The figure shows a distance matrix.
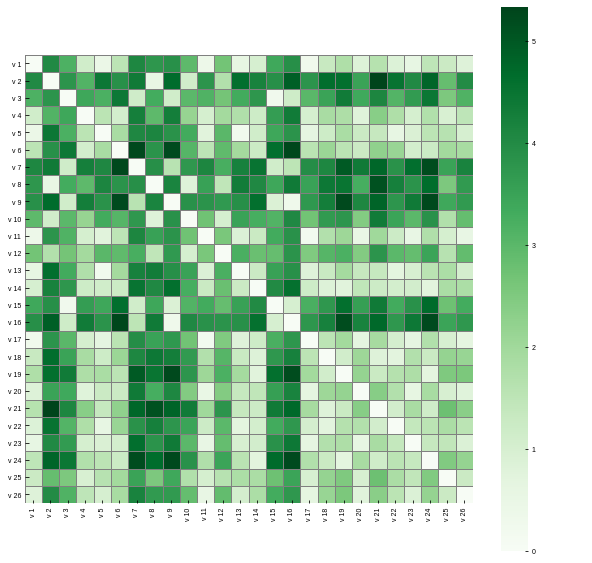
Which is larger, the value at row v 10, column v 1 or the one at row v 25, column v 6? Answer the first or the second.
the first
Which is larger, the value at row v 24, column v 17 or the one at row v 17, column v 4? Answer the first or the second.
the first
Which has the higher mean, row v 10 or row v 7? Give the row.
v 7
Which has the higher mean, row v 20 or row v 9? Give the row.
v 9
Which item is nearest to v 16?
v 9
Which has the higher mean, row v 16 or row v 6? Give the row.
v 16
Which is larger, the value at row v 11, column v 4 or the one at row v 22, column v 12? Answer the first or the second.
the second
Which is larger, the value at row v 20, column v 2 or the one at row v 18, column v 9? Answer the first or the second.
the second
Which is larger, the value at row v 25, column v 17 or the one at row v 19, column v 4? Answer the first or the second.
the second
